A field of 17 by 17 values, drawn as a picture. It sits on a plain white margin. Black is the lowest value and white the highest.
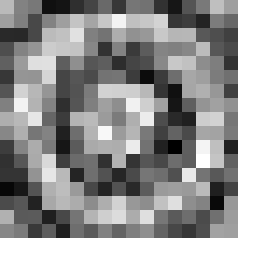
Average level on the scale: 50%. Rings: centred on the centre. Slope: none. Ninth with the highest average: centre.
